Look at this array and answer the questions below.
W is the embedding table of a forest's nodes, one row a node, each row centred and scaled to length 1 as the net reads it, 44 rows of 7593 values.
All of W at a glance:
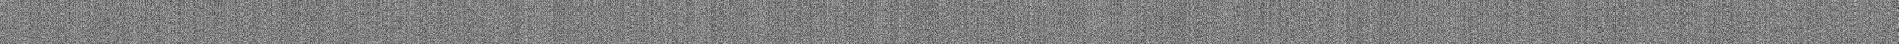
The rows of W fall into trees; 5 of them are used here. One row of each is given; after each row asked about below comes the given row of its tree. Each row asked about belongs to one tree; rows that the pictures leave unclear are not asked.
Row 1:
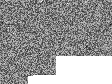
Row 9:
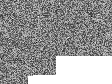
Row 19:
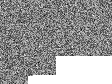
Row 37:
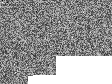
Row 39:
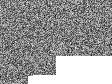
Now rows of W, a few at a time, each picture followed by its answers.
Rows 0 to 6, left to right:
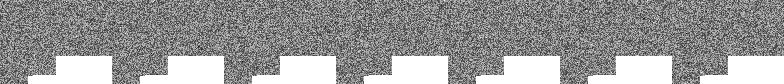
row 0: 1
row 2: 19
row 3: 1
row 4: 1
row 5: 1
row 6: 39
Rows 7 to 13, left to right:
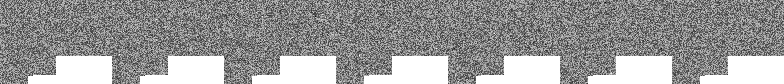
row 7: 39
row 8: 37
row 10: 19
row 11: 39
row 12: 1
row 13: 1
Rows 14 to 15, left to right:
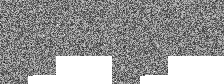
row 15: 39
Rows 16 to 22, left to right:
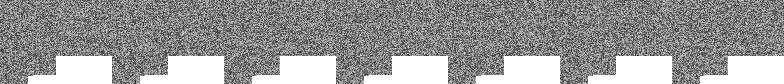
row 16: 37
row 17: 19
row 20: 19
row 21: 9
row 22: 1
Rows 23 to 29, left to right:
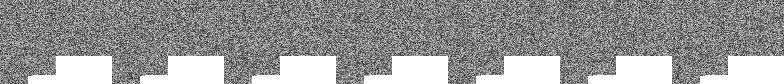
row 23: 1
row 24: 39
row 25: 19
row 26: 19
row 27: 9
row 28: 9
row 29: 37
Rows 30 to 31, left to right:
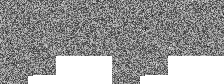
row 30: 39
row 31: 39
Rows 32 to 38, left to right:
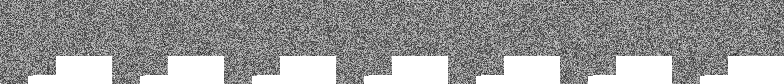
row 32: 9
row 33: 1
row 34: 19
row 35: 1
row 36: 39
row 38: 19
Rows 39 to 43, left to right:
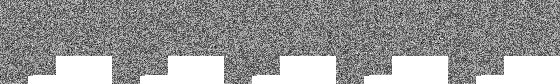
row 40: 39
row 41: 19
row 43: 9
